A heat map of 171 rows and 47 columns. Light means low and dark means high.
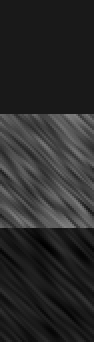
The table splits into 3 rows of 1 panel. Panel 1,1: very high, flat. Panel 2,1: high, slanting down to the right. Panel 3,1: very high, slanting down to the right, faint in contrast.
